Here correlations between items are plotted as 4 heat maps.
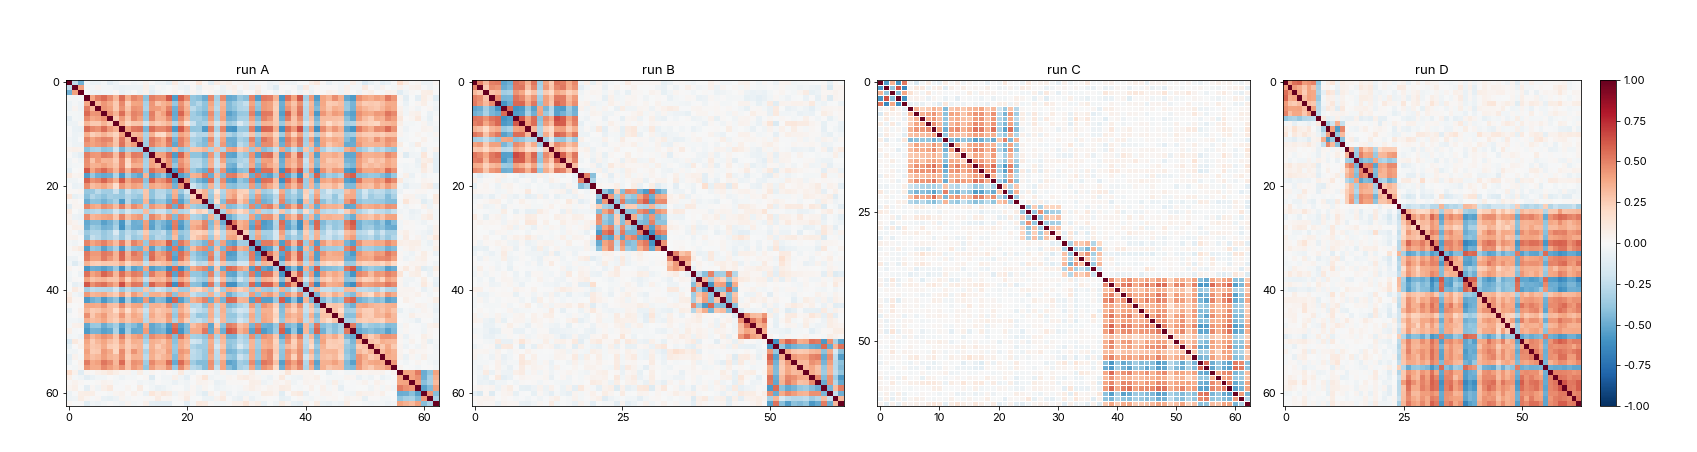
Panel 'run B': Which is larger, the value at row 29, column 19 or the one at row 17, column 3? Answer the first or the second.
the second
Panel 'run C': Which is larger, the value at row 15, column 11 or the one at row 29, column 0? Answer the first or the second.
the second
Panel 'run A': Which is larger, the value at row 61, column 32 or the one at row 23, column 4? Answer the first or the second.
the first
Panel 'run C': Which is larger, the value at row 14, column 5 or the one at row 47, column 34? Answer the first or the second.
the first
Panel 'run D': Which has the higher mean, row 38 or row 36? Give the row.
36
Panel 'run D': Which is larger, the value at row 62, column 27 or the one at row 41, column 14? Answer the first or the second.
the first
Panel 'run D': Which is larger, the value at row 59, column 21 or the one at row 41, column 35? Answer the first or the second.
the second
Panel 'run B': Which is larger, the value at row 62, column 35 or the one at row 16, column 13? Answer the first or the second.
the second
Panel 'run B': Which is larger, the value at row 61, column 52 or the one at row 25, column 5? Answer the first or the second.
the second
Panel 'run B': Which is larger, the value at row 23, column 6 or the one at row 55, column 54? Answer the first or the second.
the second
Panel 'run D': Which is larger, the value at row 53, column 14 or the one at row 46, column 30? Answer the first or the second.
the second
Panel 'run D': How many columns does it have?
63
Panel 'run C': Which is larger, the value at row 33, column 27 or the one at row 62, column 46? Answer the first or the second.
the second
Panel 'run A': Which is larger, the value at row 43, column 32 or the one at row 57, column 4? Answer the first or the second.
the second
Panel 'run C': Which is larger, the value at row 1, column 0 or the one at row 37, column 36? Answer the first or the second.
the second
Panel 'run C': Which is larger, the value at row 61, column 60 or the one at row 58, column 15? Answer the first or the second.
the first
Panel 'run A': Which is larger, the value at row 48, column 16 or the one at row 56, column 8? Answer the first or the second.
the second
